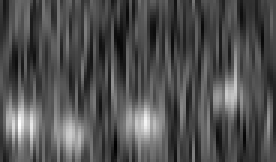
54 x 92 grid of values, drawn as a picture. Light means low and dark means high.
Mirror symmetry: none. Average level on the scale: 70%. Dips: four. Histogram: skewed, a long tail of low values.
